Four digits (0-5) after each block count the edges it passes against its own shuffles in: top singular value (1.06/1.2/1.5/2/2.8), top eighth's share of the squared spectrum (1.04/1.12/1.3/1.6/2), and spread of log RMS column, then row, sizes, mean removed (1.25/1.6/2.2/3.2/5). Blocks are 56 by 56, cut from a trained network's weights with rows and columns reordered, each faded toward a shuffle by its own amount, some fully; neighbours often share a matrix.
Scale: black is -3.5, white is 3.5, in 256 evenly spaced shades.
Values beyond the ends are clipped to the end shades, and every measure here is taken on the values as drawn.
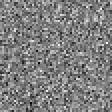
0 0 0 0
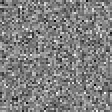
1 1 0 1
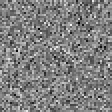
1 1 0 0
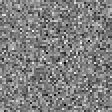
0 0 0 0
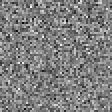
1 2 0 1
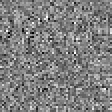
3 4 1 2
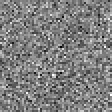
0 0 0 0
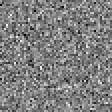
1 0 0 0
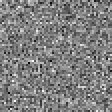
2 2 0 1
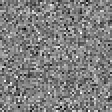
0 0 0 0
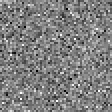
1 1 0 0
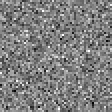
0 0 0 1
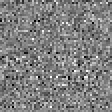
2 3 1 3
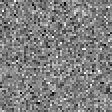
0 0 0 0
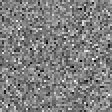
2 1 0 0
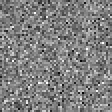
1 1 0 0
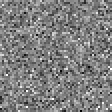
1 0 0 0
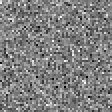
0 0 0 0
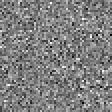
1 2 1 1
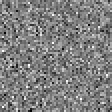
2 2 2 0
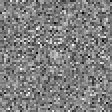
3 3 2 2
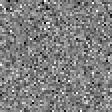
0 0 0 0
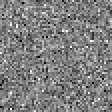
0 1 0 0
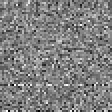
3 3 0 2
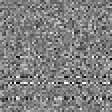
4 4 0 3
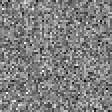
1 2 0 0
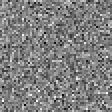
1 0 0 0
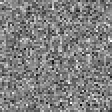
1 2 0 0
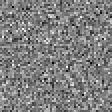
1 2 0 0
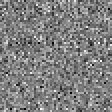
3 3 0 2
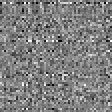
3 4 1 3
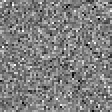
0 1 0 0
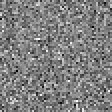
1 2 0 0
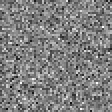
1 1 0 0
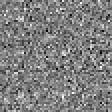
3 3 2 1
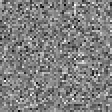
2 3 2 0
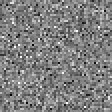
0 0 0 1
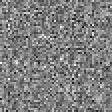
2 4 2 2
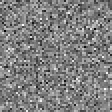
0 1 0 0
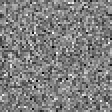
0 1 0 0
